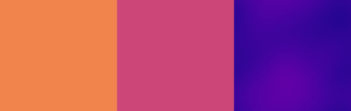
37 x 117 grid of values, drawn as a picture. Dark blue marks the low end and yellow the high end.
The table splits into one row of 3 panels. Panel 1,1: high, flat. Panel 1,2: middling, flat. Panel 1,3: very low, smooth, faint in contrast.
